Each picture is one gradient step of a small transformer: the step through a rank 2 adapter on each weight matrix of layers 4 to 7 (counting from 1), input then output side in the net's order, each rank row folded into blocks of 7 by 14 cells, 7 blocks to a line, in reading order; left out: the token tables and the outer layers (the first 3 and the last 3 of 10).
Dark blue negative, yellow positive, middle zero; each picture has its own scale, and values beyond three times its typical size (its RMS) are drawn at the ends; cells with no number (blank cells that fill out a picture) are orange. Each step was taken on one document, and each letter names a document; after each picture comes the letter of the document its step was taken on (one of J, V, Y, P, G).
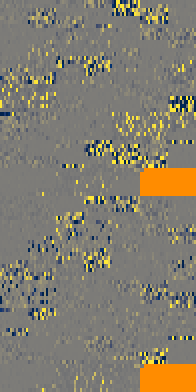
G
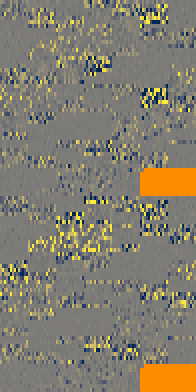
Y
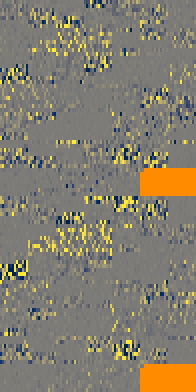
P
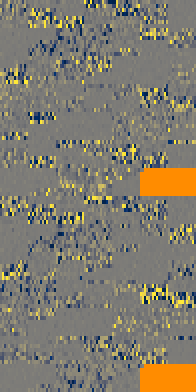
Y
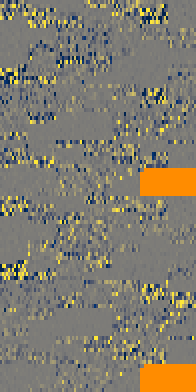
Y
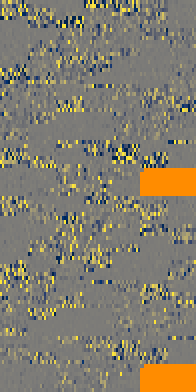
Y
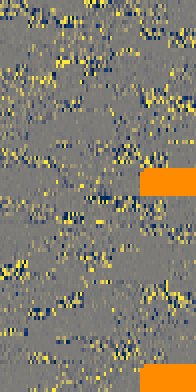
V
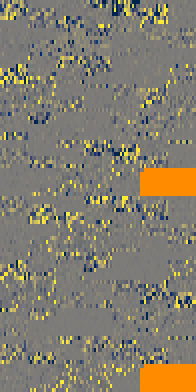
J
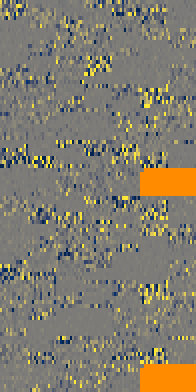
J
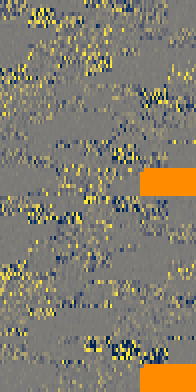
Y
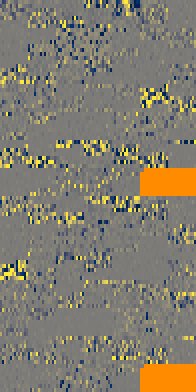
J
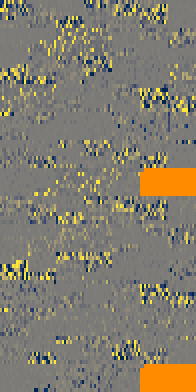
V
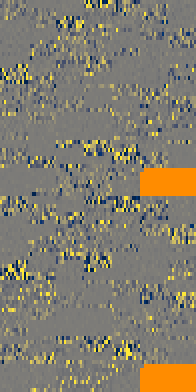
J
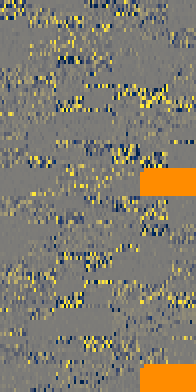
J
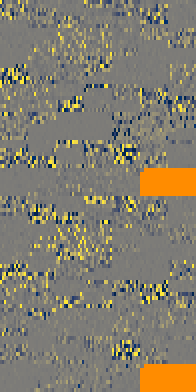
P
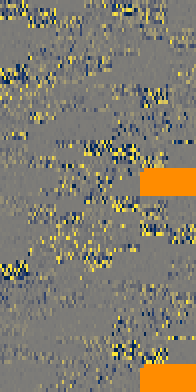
Y
